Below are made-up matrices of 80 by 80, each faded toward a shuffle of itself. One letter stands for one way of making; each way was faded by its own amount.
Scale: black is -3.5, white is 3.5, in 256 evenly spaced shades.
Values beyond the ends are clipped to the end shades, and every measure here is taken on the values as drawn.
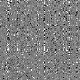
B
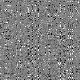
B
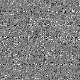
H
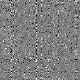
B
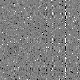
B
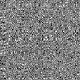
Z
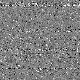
H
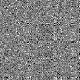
Z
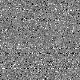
H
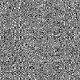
Z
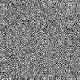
Z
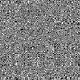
Z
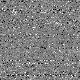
H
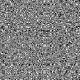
Z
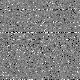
H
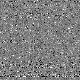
H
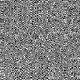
Z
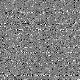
H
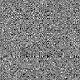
Z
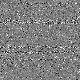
H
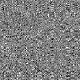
Z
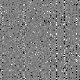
B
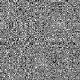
Z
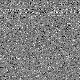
H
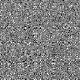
Z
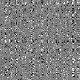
B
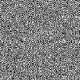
Z
